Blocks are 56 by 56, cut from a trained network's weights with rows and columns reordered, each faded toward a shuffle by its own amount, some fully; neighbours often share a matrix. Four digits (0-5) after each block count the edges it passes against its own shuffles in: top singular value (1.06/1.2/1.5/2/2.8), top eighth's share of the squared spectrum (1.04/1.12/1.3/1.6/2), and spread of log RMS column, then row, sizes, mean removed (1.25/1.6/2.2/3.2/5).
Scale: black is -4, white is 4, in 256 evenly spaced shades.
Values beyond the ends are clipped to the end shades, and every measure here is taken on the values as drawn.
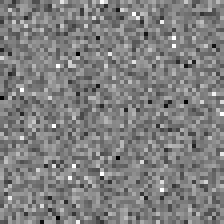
0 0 0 0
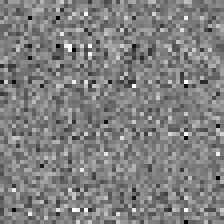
3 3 2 2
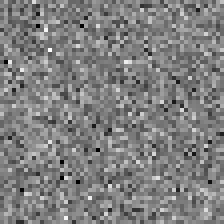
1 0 0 0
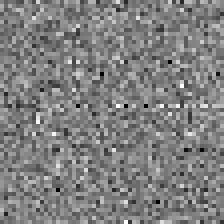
2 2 1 2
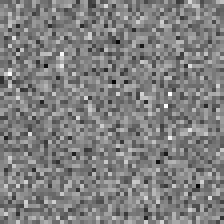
0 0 0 0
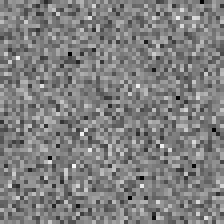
0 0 0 0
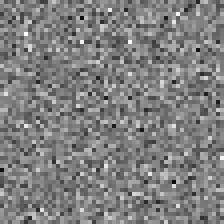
1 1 0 0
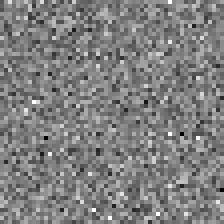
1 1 0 1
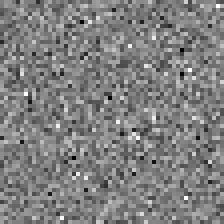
0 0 0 0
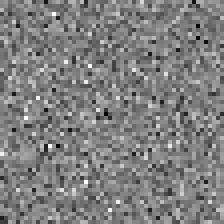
0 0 0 0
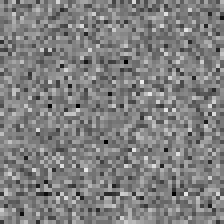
2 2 0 1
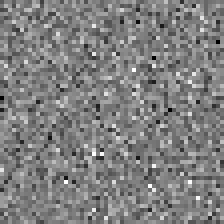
0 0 0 0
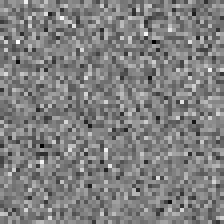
2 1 0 0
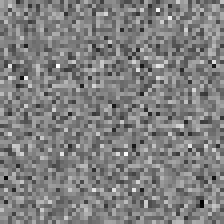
2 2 0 2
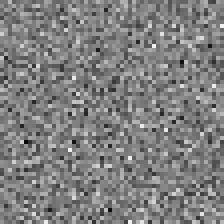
2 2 0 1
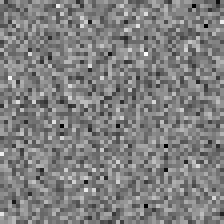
0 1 0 0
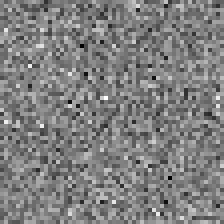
1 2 1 0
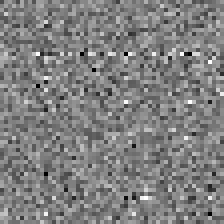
2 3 1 2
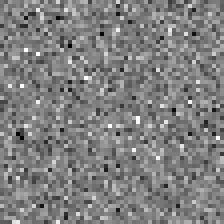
2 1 0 0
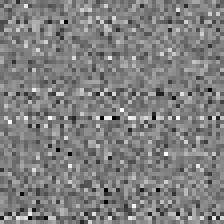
3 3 0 2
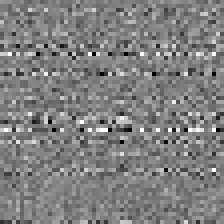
4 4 1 3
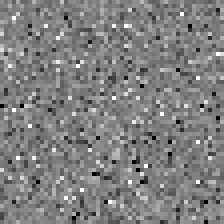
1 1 0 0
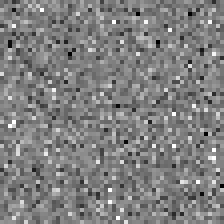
2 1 0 0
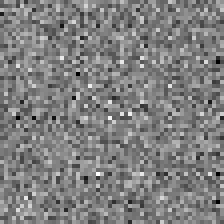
2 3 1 1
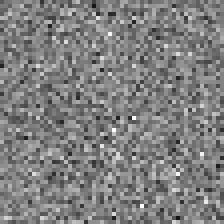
1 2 1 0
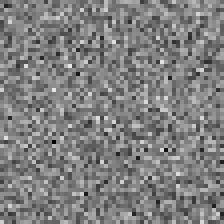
2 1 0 0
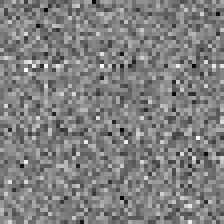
1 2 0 1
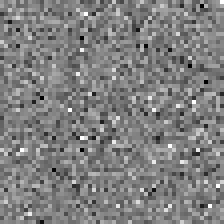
2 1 0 1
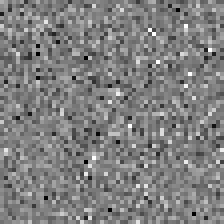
1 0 0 0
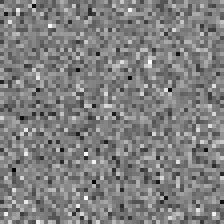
2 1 0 1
